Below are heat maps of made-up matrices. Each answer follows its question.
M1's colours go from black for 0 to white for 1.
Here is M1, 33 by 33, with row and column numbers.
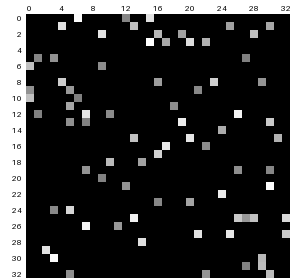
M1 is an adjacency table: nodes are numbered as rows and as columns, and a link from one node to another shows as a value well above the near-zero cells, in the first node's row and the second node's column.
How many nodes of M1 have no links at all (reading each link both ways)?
0
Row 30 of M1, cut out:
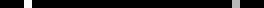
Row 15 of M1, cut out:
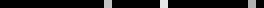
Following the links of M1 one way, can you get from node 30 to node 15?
yes
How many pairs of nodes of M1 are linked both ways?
3
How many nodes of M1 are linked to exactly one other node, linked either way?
0
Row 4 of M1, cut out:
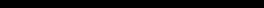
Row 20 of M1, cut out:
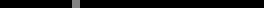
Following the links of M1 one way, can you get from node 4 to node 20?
no
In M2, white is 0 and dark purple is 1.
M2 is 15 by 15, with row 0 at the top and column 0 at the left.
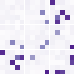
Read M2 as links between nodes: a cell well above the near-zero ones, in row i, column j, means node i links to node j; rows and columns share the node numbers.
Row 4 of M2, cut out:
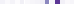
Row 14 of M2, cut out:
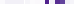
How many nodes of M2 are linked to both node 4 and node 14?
2
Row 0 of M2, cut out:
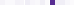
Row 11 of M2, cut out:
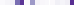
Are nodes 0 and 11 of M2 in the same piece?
no
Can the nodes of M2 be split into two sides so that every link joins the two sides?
no
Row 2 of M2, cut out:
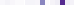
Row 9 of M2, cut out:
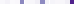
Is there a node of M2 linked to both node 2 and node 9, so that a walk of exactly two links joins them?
yes
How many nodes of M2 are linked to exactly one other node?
4
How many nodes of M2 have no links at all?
3
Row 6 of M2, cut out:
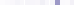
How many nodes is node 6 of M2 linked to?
1
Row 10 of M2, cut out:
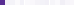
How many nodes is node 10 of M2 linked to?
1
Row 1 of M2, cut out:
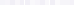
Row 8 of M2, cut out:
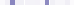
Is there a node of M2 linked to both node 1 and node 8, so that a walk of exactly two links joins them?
no
